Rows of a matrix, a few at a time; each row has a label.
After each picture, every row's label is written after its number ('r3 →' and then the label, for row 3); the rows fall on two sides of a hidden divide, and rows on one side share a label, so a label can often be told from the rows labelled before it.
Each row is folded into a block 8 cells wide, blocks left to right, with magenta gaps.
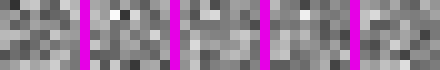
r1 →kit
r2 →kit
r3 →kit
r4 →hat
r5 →kit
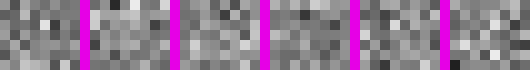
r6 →kit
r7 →kit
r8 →kit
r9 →kit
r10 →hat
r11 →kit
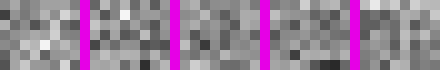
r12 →kit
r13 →kit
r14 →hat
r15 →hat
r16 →kit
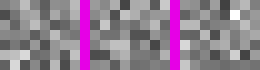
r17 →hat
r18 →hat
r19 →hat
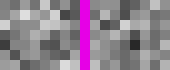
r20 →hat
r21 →hat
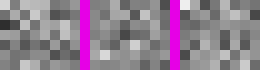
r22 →kit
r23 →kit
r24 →kit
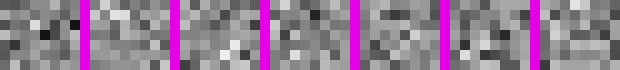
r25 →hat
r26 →hat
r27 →kit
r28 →hat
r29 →kit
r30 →hat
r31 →kit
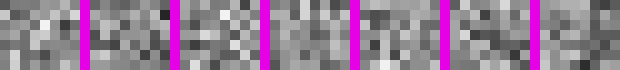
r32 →kit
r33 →kit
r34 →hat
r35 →hat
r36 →kit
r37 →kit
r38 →hat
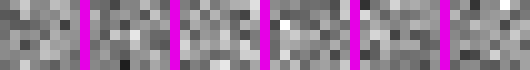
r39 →kit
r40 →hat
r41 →hat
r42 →hat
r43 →hat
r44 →hat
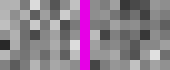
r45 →kit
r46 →hat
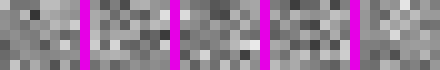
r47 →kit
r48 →hat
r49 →hat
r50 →hat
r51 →kit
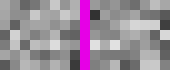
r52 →kit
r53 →kit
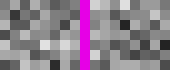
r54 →kit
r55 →kit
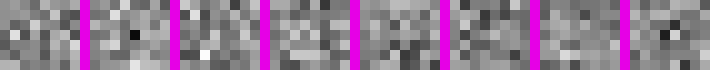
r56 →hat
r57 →kit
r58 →hat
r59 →hat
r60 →kit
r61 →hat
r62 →hat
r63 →hat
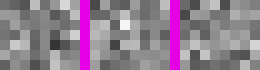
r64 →hat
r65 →hat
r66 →hat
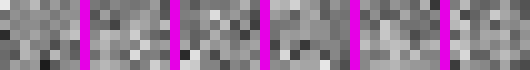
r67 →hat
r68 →kit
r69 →hat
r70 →kit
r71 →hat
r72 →kit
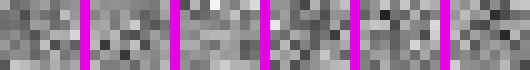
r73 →kit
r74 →hat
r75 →kit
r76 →hat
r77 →kit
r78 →hat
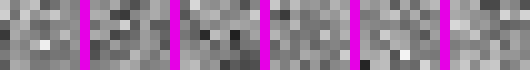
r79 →kit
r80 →kit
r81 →hat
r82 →kit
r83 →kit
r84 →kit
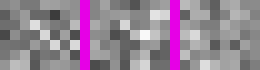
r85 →hat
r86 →kit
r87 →kit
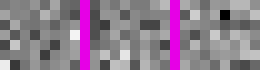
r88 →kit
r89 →kit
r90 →hat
